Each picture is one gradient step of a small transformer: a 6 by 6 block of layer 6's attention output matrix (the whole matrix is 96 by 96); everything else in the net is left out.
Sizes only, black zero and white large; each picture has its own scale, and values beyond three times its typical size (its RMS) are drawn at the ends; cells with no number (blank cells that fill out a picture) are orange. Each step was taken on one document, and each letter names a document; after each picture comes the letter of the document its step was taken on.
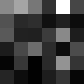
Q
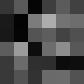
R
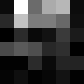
Q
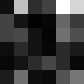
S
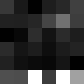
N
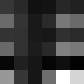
S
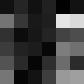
S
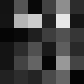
N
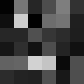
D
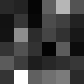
N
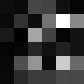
N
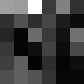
R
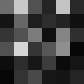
Q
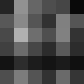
Q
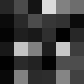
N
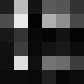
D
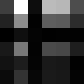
D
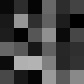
R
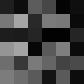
D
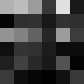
Q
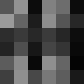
D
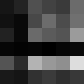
R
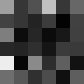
R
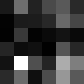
S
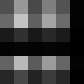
D
